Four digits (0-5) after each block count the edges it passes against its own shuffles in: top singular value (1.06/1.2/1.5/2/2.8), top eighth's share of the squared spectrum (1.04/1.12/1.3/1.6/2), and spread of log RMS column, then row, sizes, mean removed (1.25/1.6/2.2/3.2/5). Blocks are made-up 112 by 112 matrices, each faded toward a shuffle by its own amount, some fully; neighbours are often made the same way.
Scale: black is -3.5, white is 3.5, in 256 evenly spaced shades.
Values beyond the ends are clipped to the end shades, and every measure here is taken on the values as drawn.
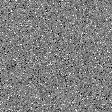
0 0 0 0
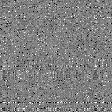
4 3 1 2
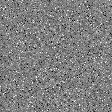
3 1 0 0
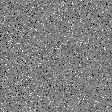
0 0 0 0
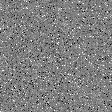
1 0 0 0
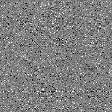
4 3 1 2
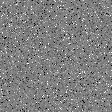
0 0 0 0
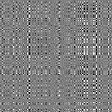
5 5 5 4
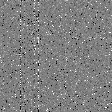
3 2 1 0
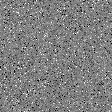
0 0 0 0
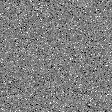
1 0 0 1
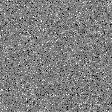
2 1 0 2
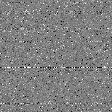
4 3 0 2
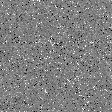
2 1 0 1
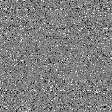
4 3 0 2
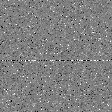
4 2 0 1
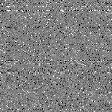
4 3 1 2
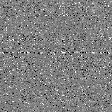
4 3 1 2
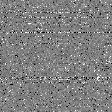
4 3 1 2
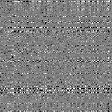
5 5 2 4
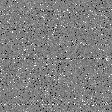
3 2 0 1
